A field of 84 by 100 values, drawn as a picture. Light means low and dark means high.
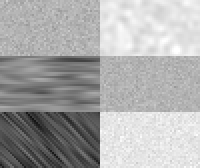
It is made of 3 by 2 panels. Panel 1,1: low, fine-grained, faint in contrast. Panel 1,2: very low, blotchy, faint in contrast. Panel 2,1: middling, streaked across. Panel 2,2: low, fine-grained, faint in contrast. Panel 3,1: high, slanting down to the right. Panel 3,2: very low, fine-grained, faint in contrast.
